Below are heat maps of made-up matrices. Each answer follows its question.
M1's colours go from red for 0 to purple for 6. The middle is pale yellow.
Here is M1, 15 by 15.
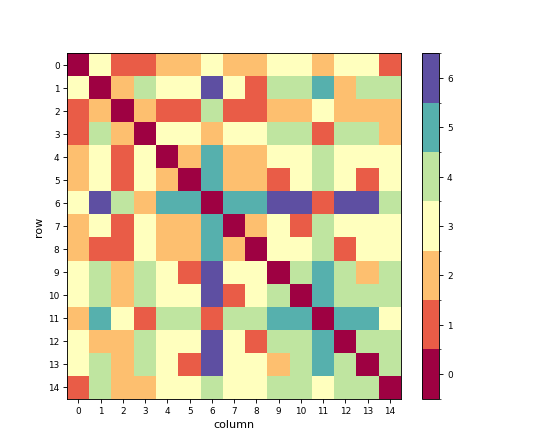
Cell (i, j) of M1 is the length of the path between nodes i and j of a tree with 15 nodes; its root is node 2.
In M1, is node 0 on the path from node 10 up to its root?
no
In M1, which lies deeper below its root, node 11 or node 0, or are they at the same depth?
node 11
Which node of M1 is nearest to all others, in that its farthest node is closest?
0
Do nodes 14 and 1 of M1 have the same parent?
no
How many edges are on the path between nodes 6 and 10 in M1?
6
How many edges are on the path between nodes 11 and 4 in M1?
4
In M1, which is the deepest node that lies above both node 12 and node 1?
8
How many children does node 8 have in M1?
2
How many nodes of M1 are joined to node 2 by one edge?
5
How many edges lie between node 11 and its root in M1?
3
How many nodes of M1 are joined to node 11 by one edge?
2
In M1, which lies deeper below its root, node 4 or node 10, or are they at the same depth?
node 10
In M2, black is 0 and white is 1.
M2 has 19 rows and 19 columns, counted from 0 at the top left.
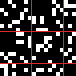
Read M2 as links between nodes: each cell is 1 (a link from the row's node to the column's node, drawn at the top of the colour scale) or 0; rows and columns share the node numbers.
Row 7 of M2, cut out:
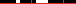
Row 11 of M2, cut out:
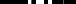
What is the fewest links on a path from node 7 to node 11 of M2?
1
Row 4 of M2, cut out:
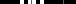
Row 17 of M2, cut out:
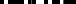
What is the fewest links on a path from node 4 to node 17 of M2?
2
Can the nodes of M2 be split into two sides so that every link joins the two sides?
no
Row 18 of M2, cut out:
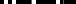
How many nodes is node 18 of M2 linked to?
4
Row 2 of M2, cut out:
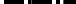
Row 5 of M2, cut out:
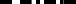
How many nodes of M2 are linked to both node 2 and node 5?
0
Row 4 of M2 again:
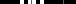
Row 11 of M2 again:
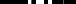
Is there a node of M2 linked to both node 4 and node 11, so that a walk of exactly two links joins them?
yes
